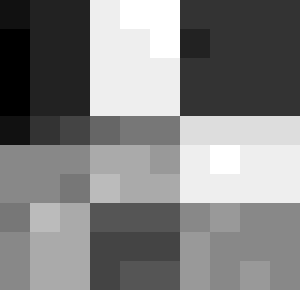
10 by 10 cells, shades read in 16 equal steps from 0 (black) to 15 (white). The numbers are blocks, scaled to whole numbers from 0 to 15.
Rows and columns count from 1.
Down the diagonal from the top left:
1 2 2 14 7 9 14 9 8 8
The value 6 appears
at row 5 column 4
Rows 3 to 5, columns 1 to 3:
0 2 2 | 0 2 2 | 1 3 4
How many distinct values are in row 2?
5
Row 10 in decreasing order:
10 10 9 9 8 8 8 5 5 4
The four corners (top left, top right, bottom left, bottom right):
1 3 8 8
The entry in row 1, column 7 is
3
